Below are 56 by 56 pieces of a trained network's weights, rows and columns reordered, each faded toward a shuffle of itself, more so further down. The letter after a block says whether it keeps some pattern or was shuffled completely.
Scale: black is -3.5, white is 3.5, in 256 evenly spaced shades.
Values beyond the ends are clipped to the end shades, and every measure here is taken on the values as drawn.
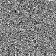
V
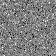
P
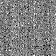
V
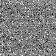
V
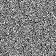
P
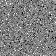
P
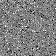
P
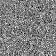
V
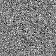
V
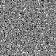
V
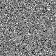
P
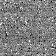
V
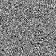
V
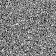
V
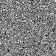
P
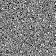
V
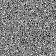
P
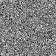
V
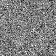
V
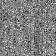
V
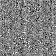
V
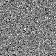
V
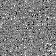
V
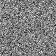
P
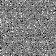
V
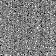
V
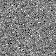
P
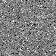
P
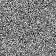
P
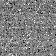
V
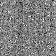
V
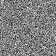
P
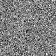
V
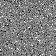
P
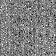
V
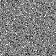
V
